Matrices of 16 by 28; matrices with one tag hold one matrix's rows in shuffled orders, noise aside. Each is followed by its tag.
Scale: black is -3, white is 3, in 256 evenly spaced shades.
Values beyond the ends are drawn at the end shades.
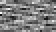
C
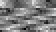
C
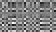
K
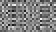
K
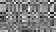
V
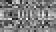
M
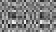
K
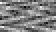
C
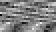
C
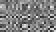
V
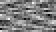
C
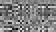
M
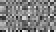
V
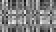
K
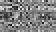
M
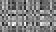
K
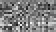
M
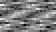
C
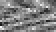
C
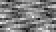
C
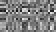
V
